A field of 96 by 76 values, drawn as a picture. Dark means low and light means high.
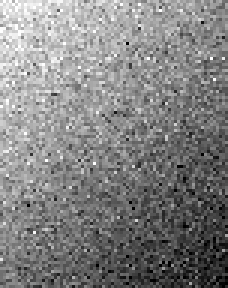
There are no regular stripes. The halves do not mirror each other. There is an overall slope up to the top left. The bottom right is the ninth with the lowest average.
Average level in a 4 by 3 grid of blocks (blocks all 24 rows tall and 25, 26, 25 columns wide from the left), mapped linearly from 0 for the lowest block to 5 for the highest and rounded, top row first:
543
432
321
210
